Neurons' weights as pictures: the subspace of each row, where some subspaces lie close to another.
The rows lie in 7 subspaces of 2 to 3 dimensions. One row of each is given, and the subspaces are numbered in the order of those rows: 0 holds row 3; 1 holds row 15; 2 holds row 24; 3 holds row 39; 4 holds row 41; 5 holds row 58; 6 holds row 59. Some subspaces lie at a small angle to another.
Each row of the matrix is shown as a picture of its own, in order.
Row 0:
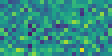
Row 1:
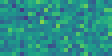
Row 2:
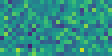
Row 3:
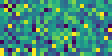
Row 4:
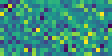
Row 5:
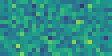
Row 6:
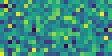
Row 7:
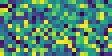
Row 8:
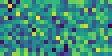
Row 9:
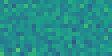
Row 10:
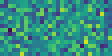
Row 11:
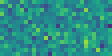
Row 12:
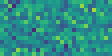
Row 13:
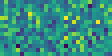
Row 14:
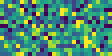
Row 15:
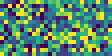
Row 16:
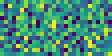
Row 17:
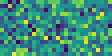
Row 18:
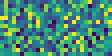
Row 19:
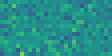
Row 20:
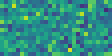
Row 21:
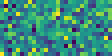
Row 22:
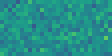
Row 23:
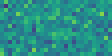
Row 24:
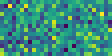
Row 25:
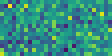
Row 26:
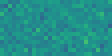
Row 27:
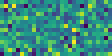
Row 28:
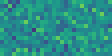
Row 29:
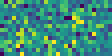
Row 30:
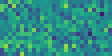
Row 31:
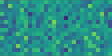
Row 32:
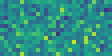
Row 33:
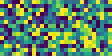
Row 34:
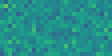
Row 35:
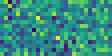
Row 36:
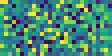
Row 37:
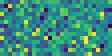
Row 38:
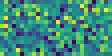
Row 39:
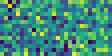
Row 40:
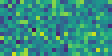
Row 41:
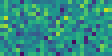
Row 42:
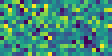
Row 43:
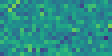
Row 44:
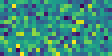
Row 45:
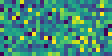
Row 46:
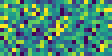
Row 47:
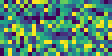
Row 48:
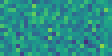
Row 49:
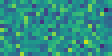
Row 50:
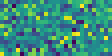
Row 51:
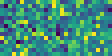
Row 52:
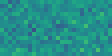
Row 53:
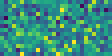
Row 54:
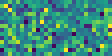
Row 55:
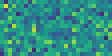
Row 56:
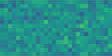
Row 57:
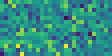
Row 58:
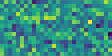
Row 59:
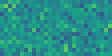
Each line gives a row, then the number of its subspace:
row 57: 2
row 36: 1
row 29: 2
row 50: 6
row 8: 3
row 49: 0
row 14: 1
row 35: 3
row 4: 6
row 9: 0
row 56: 0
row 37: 6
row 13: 2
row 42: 1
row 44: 6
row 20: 0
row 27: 0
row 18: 2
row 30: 2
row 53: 4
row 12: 4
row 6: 5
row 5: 1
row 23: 5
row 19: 6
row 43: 1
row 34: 5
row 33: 1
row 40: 3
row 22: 1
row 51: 3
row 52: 3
